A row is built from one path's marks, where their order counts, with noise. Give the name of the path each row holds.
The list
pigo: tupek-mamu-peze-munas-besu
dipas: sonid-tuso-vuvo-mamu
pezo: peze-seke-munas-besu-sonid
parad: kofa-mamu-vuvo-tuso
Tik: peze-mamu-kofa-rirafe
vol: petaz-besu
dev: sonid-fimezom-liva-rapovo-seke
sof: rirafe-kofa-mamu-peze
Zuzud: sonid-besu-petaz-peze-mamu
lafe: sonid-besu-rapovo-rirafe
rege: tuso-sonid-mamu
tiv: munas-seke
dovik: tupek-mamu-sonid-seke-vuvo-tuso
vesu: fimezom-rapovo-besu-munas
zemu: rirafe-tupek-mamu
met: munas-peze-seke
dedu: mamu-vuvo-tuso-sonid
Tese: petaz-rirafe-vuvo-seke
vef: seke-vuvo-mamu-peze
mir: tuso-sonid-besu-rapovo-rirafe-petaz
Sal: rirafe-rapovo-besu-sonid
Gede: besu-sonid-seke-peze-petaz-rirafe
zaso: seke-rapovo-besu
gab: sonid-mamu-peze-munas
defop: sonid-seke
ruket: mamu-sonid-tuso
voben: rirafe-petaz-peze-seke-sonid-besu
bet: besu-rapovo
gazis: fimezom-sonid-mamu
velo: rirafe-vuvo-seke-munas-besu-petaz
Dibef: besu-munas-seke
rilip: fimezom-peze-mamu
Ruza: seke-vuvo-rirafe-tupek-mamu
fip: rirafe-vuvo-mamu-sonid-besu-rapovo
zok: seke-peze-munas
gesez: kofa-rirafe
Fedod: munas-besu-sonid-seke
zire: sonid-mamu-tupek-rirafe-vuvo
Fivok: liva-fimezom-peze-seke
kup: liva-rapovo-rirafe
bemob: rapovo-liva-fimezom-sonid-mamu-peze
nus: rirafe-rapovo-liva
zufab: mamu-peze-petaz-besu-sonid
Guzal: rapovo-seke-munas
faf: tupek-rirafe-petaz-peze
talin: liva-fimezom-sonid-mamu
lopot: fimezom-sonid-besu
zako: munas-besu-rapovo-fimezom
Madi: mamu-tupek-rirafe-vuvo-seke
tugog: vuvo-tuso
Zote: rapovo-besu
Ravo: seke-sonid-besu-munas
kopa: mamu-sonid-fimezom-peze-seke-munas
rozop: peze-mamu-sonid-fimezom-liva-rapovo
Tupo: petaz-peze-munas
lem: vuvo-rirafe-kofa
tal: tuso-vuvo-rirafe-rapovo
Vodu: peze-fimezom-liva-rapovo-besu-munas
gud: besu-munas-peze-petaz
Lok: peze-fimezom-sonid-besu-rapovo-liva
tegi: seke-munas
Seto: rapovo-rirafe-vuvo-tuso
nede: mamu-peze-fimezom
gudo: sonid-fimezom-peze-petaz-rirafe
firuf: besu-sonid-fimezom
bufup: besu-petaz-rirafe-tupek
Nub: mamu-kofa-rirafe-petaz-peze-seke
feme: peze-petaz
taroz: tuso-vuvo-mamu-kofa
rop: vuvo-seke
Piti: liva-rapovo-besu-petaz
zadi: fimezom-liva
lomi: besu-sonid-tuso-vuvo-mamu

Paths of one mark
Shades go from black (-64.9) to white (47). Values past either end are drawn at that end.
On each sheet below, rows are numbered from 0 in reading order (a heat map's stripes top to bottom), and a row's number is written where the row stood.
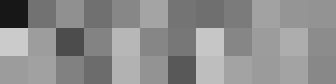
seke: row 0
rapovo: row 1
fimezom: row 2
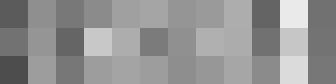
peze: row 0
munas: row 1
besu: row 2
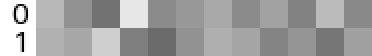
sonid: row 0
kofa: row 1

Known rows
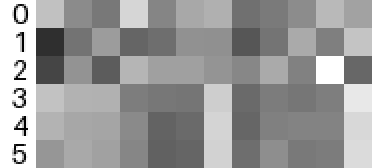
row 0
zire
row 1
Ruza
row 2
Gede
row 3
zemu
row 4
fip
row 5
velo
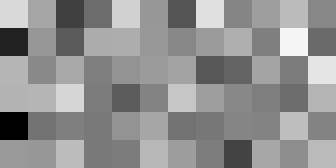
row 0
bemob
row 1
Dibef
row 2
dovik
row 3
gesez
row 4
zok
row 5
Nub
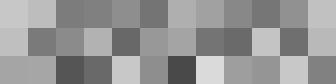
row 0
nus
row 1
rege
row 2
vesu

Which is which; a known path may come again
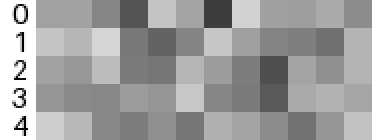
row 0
zadi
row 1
gesez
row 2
Nub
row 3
kopa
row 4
nus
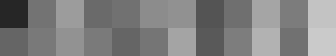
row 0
Ruza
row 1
rop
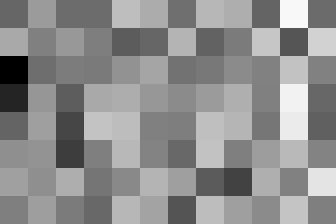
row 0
Vodu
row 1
tugog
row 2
zok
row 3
Dibef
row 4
zako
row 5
Guzal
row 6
Madi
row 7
rilip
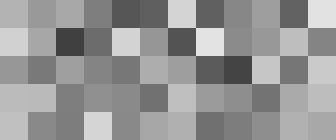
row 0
lem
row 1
bemob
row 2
dedu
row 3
Sal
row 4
zire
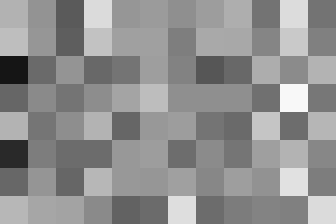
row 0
gudo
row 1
dev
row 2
vef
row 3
rozop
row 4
rege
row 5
zaso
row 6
lomi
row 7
fip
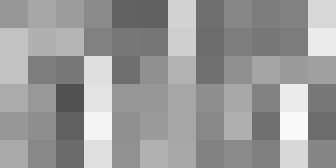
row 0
velo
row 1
zemu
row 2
dipas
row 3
lafe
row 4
Zuzud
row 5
gab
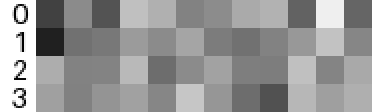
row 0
met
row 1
Ravo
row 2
mir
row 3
ruket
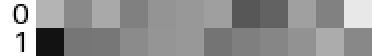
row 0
dovik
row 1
tegi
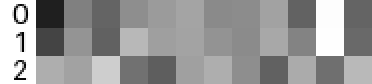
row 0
pezo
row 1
Gede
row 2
parad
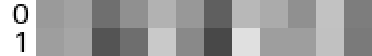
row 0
lopot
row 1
vesu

